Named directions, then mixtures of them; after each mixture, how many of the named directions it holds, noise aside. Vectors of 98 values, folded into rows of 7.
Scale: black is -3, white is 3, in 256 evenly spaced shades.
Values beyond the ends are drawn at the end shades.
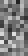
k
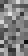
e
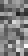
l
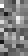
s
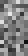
one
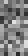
two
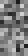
three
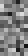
two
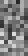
one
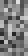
one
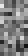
two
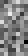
one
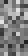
three
